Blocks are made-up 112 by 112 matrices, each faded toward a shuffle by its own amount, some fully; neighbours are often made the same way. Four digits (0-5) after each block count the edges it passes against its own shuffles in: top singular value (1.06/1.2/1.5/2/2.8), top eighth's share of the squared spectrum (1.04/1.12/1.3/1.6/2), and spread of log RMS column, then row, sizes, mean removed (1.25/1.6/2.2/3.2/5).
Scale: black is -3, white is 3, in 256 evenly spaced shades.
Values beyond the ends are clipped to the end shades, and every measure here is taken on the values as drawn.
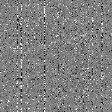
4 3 3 1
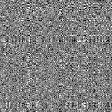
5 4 3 3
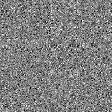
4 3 1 1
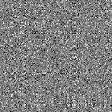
4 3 2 2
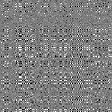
5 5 4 4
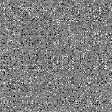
4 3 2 2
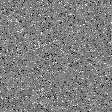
1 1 0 0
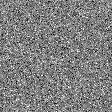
0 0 0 0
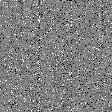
1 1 2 0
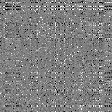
5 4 2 3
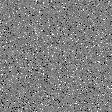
2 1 0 0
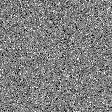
0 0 0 0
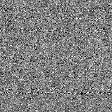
1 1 0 3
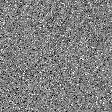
0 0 0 0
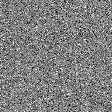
0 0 0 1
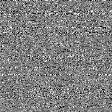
1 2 0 4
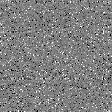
4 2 1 2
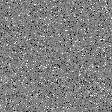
2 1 0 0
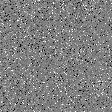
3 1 0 0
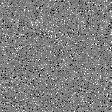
3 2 1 1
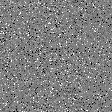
2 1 0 0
